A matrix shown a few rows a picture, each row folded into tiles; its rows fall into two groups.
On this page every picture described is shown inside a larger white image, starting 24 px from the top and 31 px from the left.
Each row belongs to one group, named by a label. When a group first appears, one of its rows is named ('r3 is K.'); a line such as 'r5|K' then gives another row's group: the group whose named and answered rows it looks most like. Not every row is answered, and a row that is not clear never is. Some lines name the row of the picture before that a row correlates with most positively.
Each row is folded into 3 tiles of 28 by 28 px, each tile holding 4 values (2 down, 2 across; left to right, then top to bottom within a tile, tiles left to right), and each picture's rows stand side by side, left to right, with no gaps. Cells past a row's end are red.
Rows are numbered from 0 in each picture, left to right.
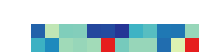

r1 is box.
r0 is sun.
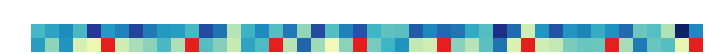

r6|box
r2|box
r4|sun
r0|sun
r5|box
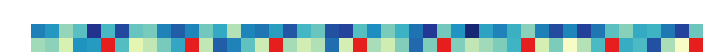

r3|box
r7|sun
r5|box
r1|box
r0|box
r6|box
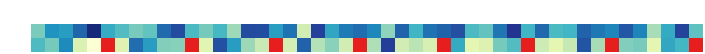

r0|sun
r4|sun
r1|sun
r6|box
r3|sun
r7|box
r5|box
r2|sun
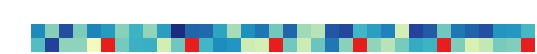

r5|box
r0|sun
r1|sun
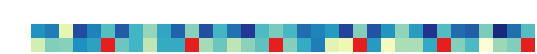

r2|box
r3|sun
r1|box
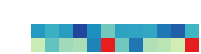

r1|sun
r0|box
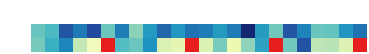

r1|sun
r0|sun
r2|box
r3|sun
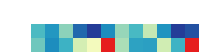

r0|sun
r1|sun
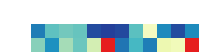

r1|sun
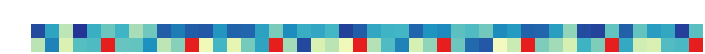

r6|box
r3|sun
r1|sun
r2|box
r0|box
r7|box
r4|sun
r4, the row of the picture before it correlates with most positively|1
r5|sun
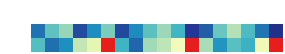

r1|sun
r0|sun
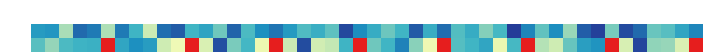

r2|sun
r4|sun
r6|box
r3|sun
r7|sun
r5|sun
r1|sun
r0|box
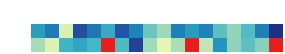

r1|sun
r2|sun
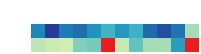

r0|box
